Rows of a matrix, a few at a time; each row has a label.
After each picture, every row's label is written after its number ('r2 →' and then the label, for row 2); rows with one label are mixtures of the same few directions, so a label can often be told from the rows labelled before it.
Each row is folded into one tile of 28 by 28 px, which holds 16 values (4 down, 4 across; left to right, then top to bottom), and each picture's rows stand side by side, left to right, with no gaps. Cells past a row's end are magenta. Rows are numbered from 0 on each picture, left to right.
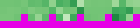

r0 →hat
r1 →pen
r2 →pen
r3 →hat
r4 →hat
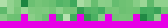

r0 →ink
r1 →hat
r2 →pen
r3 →hat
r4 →ink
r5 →hat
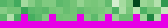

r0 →pen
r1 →hat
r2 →ink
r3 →pen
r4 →ink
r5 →pen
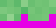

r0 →pen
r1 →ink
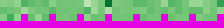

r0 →pen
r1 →pen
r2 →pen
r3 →ink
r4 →ink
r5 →ink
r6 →ink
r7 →ink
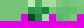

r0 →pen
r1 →hat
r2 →hat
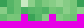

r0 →ink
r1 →hat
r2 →ink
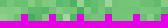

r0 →hat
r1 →hat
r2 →pen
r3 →ink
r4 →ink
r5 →pen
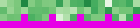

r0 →ink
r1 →hat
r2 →hat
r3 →ink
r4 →pen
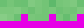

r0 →hat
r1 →ink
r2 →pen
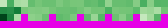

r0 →hat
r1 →hat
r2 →hat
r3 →pen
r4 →pen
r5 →hat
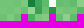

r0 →pen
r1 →ink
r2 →pen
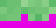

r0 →ink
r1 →pen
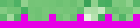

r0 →pen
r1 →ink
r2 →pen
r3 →hat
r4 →pen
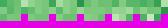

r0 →ink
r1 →ink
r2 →ink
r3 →hat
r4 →hat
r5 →pen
